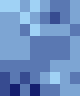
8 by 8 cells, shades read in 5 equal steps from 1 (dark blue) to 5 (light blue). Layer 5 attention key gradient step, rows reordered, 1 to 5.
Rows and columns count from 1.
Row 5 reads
4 4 4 3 3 3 3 4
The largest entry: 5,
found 6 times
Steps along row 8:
down up down up same up same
